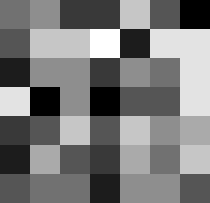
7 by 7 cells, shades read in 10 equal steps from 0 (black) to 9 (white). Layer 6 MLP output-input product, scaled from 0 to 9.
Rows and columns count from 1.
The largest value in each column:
8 7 7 9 7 8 8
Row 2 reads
3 7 7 9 1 8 8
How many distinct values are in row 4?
4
